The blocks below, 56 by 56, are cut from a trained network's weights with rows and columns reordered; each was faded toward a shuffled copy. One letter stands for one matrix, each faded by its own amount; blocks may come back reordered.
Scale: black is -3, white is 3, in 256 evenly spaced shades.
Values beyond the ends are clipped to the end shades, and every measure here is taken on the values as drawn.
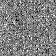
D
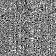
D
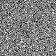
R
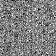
D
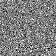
R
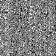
D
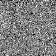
R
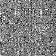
D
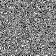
R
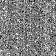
D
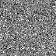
R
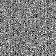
D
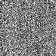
D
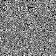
R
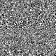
R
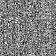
D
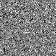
R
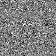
R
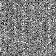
D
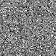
R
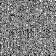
D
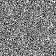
R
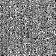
D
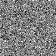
R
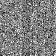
D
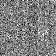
D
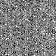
D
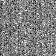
D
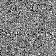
R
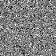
R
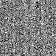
D
